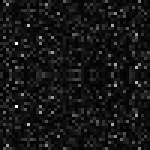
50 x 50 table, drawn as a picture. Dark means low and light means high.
It is mirror symmetric from top to bottom. There are no regular stripes. Most values sit low, with a long tail of high ones. Fine speckle covers the field. No single row or column stands out from its neighbours.
